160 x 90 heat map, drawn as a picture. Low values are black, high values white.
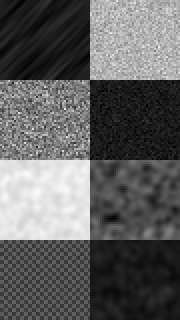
It is made of 4 by 2 panels. Panel 1,1: very low, slanting up to the right, faint in contrast. Panel 1,2: high, fine-grained. Panel 2,1: middling, fine-grained, strong in contrast. Panel 2,2: very low, fine-grained, faint in contrast. Panel 3,1: very high, blotchy, faint in contrast. Panel 3,2: low, blotchy. Panel 4,1: low, checkered. Panel 4,2: very low, blotchy, faint in contrast.
